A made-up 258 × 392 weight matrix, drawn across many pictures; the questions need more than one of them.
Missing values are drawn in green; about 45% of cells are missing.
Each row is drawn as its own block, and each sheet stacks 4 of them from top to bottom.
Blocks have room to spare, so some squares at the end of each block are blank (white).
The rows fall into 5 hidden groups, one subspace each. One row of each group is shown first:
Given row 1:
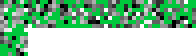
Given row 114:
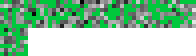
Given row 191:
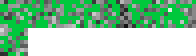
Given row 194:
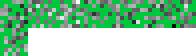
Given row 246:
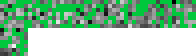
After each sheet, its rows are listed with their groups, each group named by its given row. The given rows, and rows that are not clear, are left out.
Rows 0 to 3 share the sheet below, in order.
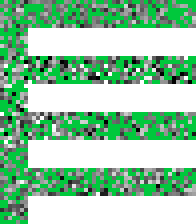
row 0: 114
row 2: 246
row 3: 191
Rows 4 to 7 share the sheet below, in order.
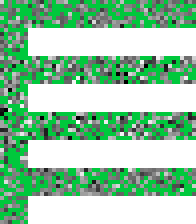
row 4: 246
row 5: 191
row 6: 246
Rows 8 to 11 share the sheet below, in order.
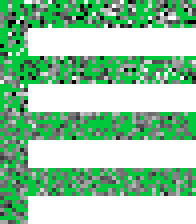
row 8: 1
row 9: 246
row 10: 114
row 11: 1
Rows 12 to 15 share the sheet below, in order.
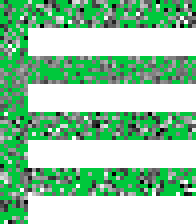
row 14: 114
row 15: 1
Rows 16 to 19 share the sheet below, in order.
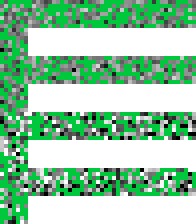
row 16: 246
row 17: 1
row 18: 1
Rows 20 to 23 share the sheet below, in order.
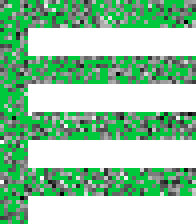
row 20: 194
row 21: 191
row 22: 194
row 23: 246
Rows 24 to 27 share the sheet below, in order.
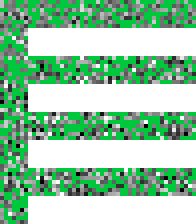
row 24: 246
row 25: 114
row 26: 194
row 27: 246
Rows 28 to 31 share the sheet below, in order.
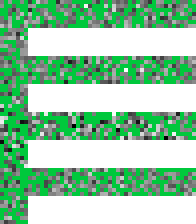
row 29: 194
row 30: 1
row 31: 114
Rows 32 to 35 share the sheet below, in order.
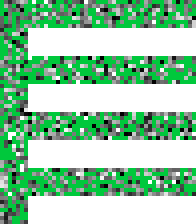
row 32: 1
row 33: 246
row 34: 1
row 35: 194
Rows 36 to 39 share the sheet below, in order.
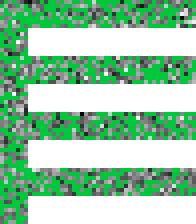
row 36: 1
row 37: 246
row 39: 114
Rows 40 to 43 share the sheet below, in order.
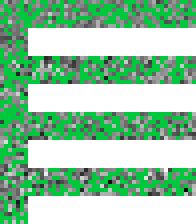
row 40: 191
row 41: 194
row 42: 1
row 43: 194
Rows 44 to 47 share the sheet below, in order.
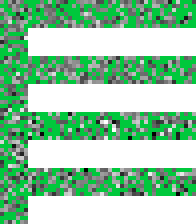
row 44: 191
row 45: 191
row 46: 1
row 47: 194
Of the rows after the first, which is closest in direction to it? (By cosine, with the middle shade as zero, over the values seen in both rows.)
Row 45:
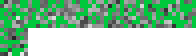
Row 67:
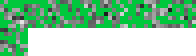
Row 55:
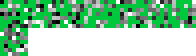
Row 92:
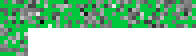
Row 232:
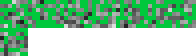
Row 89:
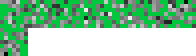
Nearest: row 232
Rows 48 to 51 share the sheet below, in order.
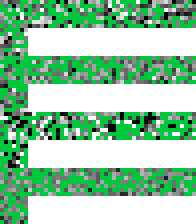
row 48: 246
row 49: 1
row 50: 1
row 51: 246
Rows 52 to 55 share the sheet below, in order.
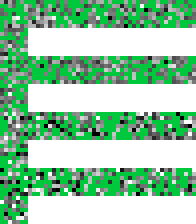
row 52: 191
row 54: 191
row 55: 246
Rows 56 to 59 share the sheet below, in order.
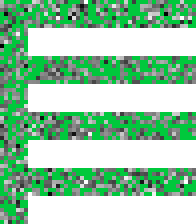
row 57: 194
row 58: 246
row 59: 1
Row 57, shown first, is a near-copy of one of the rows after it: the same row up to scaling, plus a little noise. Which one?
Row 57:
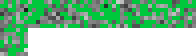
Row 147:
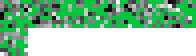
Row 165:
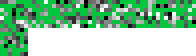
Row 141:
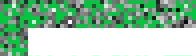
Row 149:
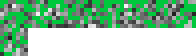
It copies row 147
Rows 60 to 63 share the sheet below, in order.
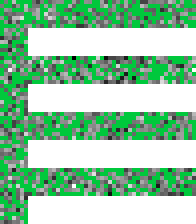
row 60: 191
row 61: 246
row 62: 191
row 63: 191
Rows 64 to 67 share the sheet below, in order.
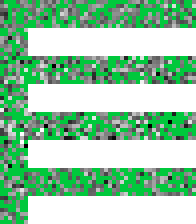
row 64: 114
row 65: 191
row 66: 191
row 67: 191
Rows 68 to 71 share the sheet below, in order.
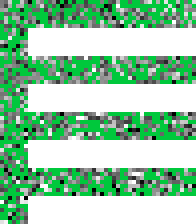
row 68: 194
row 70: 246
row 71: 114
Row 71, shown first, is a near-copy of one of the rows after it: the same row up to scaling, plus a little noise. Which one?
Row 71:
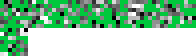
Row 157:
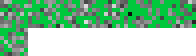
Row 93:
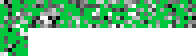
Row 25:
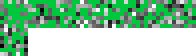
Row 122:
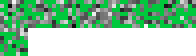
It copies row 93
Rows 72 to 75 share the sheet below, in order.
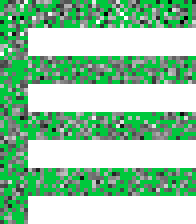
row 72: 191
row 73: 1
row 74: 194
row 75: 194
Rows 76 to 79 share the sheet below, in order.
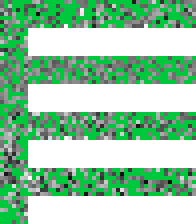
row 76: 194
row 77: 194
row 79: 246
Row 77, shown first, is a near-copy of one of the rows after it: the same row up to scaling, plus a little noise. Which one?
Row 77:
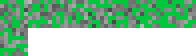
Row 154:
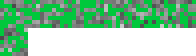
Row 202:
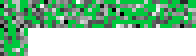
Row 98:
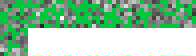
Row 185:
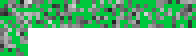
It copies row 185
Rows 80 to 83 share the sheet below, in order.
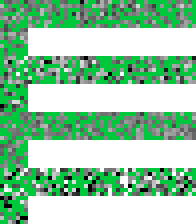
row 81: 246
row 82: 246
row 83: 191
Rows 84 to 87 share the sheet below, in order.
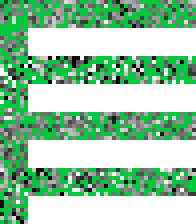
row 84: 191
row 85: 194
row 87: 246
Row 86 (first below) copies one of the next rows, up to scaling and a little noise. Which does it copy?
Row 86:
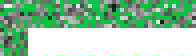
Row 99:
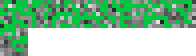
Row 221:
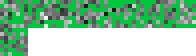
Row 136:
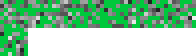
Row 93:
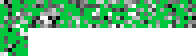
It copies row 99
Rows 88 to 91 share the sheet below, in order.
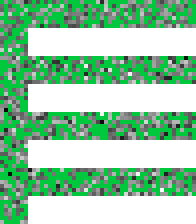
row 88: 194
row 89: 191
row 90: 246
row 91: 114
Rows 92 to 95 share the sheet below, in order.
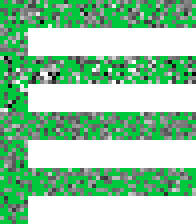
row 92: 1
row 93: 114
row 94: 191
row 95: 1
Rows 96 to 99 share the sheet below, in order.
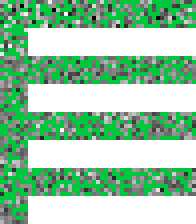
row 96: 191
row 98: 194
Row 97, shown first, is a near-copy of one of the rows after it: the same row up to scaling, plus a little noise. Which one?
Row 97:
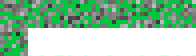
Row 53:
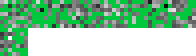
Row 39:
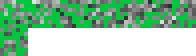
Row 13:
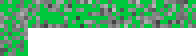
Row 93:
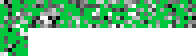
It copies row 13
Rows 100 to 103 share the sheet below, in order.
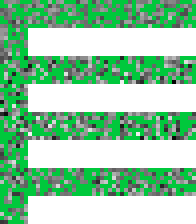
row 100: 1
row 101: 246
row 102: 194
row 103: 114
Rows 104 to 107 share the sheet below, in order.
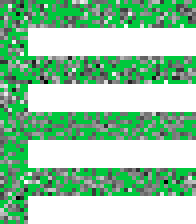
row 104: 246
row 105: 1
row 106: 191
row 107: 246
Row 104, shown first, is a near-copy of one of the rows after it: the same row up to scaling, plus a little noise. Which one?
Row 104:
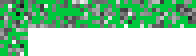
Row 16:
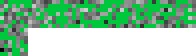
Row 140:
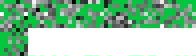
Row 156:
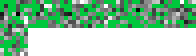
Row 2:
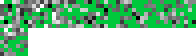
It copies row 156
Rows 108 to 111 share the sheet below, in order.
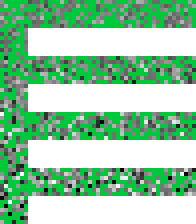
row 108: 246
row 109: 191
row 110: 246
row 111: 191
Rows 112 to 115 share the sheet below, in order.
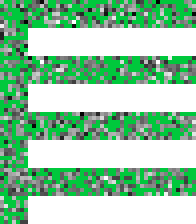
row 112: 246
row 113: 194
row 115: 1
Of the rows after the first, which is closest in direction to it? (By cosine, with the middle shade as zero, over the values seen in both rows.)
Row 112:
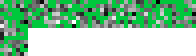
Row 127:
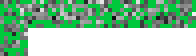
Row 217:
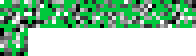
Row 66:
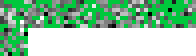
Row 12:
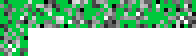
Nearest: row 217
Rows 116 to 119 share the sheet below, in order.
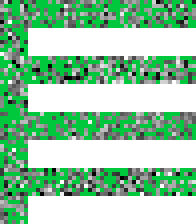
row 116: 191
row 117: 194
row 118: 246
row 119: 194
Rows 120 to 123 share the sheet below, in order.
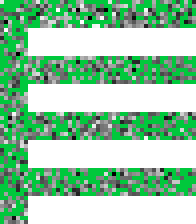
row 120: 246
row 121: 114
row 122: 114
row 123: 246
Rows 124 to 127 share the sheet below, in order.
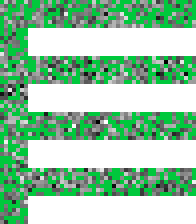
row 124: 191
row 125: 191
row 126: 1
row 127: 246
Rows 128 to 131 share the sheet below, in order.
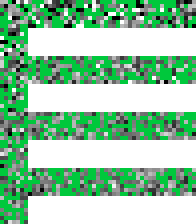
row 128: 191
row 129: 1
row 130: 191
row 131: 1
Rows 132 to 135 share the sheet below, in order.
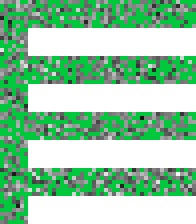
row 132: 194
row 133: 194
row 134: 191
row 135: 194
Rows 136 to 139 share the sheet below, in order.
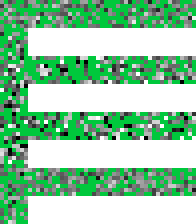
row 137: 114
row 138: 114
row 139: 1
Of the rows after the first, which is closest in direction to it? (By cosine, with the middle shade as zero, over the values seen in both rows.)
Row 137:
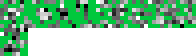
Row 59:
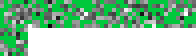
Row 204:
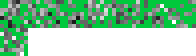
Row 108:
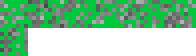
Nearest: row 108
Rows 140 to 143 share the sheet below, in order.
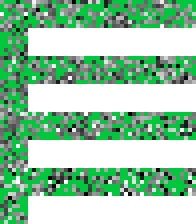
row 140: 246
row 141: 194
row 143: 191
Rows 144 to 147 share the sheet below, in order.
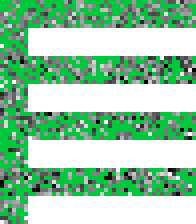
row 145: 194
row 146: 1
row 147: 194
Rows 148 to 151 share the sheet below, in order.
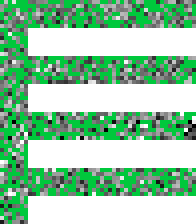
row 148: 191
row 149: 194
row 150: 246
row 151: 194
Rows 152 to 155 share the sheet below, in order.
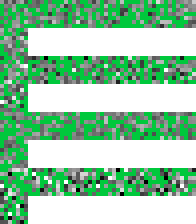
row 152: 191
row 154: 194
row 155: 246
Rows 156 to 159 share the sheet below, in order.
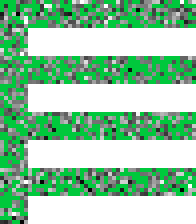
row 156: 246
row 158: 246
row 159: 246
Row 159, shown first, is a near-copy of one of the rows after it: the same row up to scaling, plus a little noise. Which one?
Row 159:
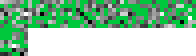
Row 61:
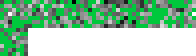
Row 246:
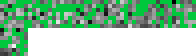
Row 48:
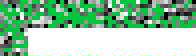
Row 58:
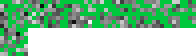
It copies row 246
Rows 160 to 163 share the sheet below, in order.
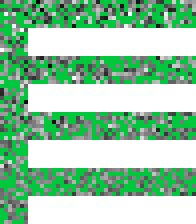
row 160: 246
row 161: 246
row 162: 191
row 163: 114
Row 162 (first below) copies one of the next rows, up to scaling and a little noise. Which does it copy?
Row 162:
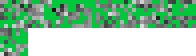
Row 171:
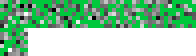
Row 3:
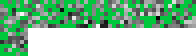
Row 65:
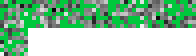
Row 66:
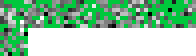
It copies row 65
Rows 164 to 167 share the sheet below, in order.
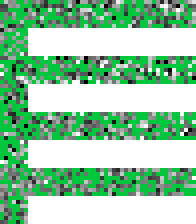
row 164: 194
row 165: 194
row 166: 246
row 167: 114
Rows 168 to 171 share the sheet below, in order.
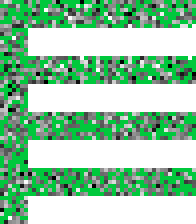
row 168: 114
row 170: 194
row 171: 191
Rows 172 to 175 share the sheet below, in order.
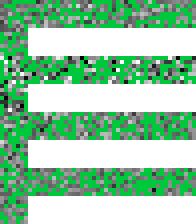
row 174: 194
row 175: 194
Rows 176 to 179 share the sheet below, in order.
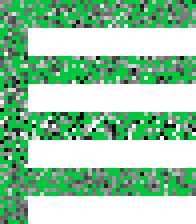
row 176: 191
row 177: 114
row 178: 1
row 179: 194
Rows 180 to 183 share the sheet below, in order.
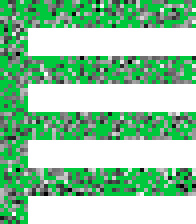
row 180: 114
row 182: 194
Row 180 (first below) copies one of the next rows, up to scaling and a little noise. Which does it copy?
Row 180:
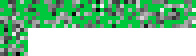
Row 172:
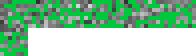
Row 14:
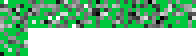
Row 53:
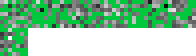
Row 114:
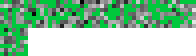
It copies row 114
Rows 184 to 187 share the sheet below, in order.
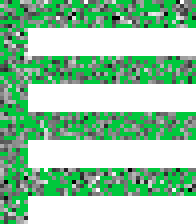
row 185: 194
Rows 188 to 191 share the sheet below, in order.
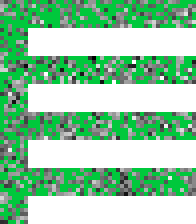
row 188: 1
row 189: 114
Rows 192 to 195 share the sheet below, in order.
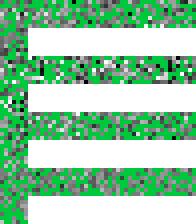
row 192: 246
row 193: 194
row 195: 194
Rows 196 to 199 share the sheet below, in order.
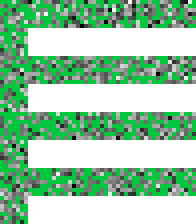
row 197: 191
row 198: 114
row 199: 191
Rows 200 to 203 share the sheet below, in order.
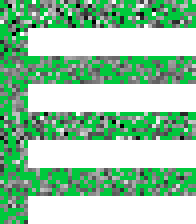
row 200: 114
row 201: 114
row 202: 194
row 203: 246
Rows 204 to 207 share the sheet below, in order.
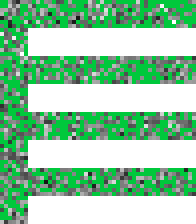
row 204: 246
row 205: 246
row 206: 246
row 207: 191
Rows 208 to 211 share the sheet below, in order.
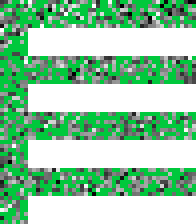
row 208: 194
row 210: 191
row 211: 194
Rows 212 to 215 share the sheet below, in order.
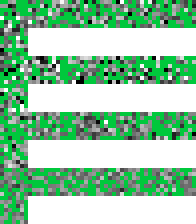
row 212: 246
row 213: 191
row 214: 1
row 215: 246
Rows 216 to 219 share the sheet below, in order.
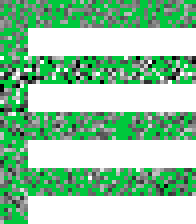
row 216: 114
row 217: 246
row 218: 191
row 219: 246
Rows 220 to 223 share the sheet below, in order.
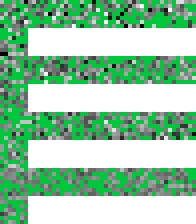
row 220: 191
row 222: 1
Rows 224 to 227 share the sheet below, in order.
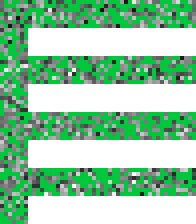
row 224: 194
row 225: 1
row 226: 191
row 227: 114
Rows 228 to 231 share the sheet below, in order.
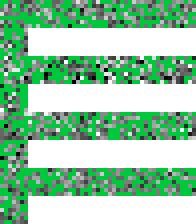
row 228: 194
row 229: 191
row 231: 191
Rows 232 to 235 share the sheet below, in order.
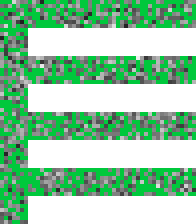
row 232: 191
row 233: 246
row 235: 191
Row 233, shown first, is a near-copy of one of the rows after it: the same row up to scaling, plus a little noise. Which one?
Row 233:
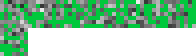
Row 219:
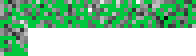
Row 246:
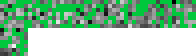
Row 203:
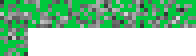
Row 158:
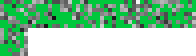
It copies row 219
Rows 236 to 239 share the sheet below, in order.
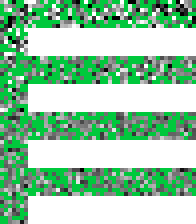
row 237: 191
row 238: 194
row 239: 246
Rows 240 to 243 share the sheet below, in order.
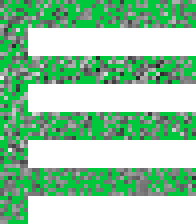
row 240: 246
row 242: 114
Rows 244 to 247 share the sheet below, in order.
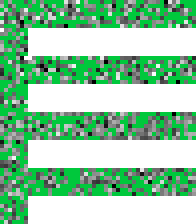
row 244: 194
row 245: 194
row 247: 191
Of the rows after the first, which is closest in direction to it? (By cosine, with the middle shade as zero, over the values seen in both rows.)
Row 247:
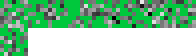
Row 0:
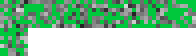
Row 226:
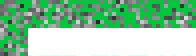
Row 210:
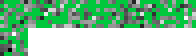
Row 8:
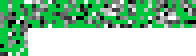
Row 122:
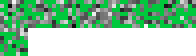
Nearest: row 226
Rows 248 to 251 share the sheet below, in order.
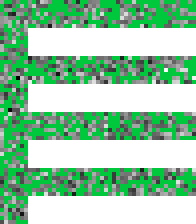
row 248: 194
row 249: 1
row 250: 191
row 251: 246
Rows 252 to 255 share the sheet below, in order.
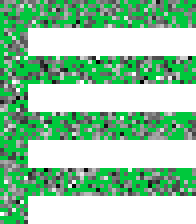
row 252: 191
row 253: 114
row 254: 246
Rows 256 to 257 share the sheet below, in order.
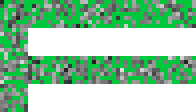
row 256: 246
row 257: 194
